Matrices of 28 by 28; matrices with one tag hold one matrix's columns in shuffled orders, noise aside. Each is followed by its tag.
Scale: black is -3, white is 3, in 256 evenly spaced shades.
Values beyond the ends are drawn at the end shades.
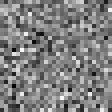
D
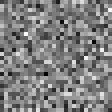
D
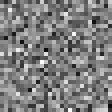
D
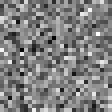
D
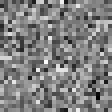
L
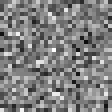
D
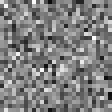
L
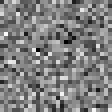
D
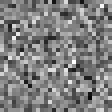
L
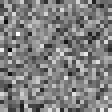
D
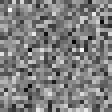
D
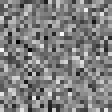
D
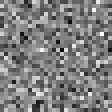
D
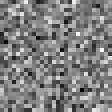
D
